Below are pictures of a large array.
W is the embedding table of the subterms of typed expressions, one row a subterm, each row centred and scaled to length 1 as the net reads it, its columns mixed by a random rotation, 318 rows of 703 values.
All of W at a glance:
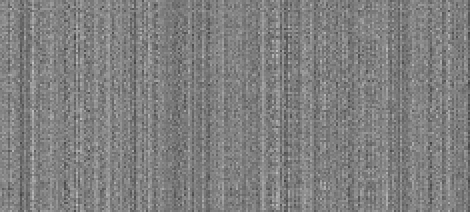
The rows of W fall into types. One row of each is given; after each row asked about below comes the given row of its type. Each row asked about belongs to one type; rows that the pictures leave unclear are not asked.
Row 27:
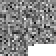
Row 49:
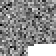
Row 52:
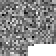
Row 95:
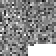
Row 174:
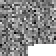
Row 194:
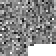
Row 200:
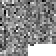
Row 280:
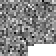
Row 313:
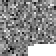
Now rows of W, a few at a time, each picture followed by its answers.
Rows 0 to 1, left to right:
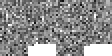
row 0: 27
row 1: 174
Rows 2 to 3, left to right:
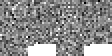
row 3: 95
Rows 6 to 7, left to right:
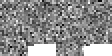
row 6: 280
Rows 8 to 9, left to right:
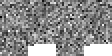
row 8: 280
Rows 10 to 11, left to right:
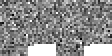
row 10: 313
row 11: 280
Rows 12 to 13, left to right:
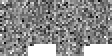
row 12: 194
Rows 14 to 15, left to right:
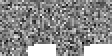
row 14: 174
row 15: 280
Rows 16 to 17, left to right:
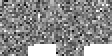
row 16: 174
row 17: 27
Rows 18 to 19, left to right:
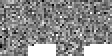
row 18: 200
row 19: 95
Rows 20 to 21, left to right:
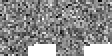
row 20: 27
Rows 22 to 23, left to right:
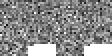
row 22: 95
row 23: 95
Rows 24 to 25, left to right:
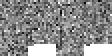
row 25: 200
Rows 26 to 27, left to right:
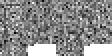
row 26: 174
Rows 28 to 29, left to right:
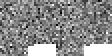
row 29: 200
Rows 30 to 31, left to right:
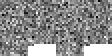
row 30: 52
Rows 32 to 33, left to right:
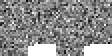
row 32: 200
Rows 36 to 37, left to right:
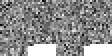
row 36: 49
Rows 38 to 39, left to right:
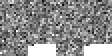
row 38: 200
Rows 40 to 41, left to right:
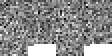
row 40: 52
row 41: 95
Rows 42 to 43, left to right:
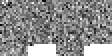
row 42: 49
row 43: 27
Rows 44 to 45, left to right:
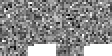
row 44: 49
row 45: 313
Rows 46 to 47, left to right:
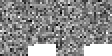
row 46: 95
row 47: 200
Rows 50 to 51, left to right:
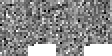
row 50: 200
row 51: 194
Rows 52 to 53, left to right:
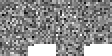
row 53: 95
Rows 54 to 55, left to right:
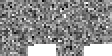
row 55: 49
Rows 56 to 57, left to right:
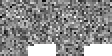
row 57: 95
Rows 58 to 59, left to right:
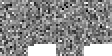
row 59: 49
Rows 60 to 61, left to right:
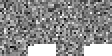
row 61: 95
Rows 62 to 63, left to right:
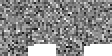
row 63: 280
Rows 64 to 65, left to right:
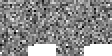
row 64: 174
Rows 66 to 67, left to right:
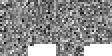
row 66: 194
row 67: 95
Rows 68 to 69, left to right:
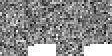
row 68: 52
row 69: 194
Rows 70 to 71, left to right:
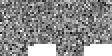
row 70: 95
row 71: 280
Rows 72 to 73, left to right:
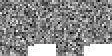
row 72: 52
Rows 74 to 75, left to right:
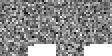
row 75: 95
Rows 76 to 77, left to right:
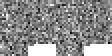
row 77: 174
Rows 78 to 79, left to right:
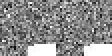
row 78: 49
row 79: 174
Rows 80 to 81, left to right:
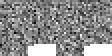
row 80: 174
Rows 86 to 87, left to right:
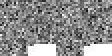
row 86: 313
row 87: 49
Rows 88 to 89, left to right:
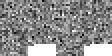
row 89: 200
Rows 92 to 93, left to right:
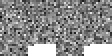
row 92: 95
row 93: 95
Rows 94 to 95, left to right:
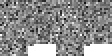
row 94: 313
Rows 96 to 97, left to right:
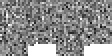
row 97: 27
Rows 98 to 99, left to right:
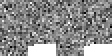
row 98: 280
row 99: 52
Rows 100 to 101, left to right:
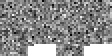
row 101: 49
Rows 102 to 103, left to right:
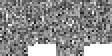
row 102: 27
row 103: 52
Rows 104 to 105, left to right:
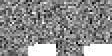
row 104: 200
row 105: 174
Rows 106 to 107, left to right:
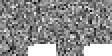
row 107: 174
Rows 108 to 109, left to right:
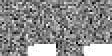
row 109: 174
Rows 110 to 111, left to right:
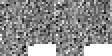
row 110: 194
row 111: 194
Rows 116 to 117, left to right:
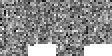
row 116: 200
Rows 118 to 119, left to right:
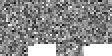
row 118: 27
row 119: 49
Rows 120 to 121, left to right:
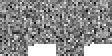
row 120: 27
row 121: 27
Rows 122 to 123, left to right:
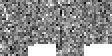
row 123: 200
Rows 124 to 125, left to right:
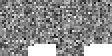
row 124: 52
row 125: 200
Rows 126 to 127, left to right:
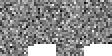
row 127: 194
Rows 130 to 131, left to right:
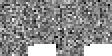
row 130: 174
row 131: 200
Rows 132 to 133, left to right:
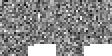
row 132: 174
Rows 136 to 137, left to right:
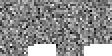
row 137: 174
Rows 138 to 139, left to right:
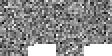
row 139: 194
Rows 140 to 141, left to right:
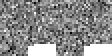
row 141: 280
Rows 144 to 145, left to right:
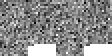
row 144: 52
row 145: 194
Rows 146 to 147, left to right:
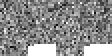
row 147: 52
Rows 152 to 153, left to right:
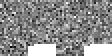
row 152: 280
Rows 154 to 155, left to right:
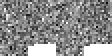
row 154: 27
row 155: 194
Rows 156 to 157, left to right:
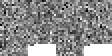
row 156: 200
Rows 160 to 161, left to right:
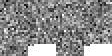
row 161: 280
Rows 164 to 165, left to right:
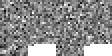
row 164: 200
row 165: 313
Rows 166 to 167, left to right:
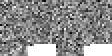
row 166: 49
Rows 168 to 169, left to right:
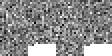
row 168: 27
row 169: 95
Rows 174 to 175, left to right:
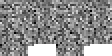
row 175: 174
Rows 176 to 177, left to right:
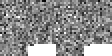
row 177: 95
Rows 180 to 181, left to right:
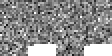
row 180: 95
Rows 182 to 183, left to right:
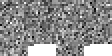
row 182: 52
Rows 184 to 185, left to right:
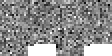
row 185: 200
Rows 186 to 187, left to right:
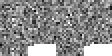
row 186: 174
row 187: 313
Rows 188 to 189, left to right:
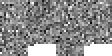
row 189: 27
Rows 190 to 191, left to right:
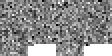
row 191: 49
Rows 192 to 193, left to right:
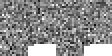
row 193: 280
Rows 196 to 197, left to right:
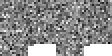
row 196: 95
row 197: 194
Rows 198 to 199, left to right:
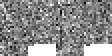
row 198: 27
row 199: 200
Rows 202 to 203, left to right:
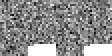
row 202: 313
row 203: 174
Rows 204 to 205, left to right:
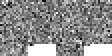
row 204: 49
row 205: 280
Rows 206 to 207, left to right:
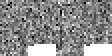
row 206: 49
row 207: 200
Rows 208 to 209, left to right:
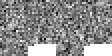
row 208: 200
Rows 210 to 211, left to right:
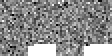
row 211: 49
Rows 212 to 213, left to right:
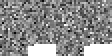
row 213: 27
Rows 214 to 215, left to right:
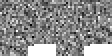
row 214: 52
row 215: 95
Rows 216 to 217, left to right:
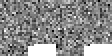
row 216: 280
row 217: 200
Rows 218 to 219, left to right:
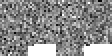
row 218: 280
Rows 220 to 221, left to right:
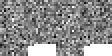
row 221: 52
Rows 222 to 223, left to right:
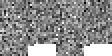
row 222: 95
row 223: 194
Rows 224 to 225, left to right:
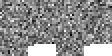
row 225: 313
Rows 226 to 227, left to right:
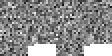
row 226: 95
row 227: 313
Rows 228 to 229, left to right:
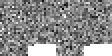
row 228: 95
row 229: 49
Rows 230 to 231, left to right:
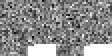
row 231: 313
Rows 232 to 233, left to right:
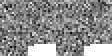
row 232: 280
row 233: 280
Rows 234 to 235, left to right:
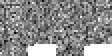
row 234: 174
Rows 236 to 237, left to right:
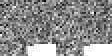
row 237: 52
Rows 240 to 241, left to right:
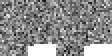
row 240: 49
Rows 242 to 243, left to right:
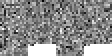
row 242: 200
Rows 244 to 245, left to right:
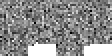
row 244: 27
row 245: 174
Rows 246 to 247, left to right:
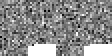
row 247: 313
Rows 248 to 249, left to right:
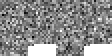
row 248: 52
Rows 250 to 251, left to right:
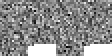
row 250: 174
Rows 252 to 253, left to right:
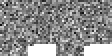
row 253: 95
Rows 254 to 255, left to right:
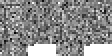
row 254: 174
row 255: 27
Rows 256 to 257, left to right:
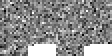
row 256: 200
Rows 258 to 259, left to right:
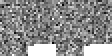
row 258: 174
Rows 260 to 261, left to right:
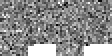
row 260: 95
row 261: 49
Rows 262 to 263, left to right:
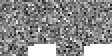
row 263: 280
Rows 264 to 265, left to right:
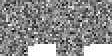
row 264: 27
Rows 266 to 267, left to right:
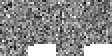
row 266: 49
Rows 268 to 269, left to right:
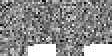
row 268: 49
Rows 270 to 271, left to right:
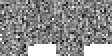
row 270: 194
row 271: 27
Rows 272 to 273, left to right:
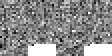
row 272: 200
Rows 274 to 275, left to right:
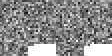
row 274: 95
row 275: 27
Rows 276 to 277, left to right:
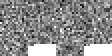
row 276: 95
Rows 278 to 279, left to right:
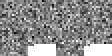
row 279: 52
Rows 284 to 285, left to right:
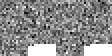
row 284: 52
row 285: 280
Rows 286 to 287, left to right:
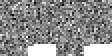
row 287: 313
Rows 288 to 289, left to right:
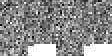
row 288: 52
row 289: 200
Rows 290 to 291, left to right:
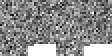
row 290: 313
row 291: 52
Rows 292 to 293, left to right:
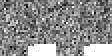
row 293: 52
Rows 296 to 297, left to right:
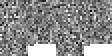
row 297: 174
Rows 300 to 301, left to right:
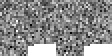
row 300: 52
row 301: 280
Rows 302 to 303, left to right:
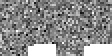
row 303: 52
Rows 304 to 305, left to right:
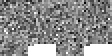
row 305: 194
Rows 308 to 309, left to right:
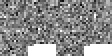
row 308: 313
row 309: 174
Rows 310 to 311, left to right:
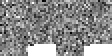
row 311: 280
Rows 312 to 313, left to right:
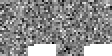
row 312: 194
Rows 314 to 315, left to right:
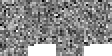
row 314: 200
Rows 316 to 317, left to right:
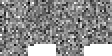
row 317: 194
